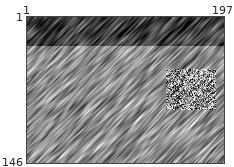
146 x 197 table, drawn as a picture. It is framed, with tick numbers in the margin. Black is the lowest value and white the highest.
Values change most from cell to cell in the middle right. Overall the values sit about 50% of the way up the scale. In the middle right lies a patch that is rougher than the rest. The grain runs diagonally up to the right. The bottom part is higher, past a seam about 20% of the way down.
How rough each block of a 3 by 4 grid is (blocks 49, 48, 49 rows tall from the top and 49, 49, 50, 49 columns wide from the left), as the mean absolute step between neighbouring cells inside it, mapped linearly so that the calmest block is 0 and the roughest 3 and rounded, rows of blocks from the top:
0000
0013
0000
